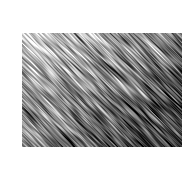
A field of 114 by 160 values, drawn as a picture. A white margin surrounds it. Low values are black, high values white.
Grain: diagonal, down to the right. Ninth with the highest average: top left. Histogram: bell-shaped. Ninth with the lowest average: bottom right. Odd rows or columns: none. Slope: up to the top left.
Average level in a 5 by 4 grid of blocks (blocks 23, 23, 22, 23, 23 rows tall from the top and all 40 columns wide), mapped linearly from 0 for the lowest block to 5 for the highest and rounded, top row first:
5 4 3 2
4 3 2 1
3 3 2 1
3 2 1 0
2 1 0 0
